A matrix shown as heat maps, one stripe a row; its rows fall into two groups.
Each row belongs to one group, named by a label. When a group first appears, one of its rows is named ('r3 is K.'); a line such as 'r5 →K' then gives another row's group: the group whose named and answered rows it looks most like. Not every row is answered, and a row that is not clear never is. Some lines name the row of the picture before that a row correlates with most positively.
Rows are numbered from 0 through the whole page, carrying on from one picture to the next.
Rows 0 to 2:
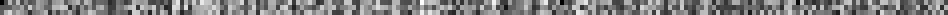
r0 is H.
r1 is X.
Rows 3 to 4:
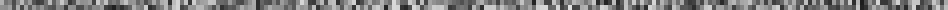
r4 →H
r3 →X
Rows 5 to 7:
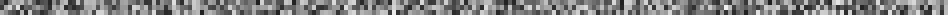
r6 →H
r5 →X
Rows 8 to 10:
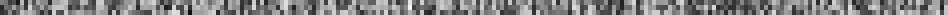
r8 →X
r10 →X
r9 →X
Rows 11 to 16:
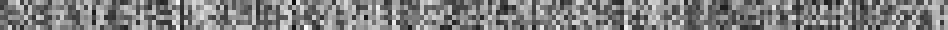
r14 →H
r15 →X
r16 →H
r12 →X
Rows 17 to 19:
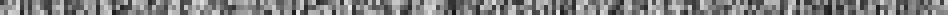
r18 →H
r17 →H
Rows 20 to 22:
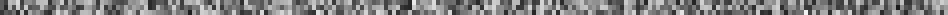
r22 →X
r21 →H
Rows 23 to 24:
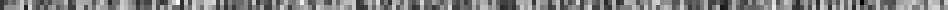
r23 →X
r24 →X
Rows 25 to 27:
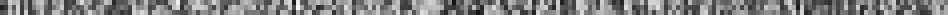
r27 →H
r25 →H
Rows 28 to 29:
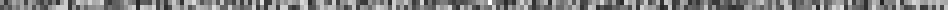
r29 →X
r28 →X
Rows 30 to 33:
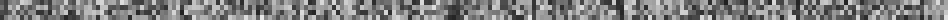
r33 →H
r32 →X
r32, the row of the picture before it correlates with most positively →28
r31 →H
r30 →X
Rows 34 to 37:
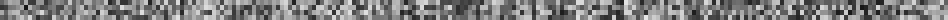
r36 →H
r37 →X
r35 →X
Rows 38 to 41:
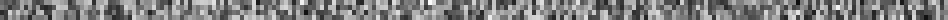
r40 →H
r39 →X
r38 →X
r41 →H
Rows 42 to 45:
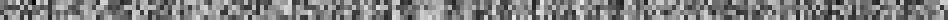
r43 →X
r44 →H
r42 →H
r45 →H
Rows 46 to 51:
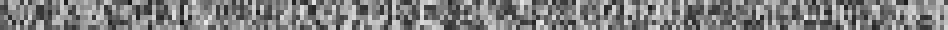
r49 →X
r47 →X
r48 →X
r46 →H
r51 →H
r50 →H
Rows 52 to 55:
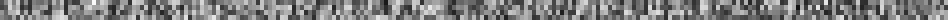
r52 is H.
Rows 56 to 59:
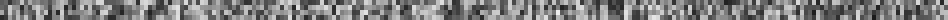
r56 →X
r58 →H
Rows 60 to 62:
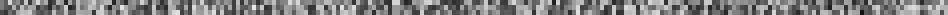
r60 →H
